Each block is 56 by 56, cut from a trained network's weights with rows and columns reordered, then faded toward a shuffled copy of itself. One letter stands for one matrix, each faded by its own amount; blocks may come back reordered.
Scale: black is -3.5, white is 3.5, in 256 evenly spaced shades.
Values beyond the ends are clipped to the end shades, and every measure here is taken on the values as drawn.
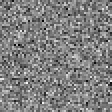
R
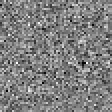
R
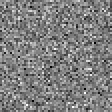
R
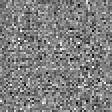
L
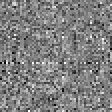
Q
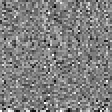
Q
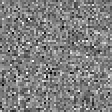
L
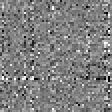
Q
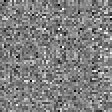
Q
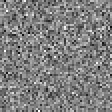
R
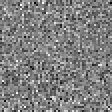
R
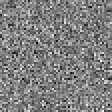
R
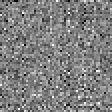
L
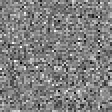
L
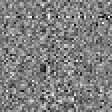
Q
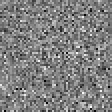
L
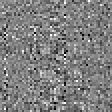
Q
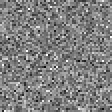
R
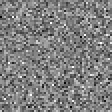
R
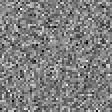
R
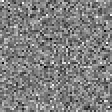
R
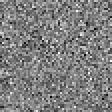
R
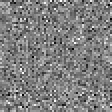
L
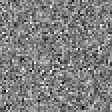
R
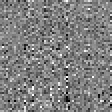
Q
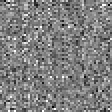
Q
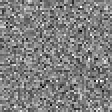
R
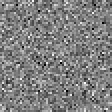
L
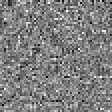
L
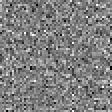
L
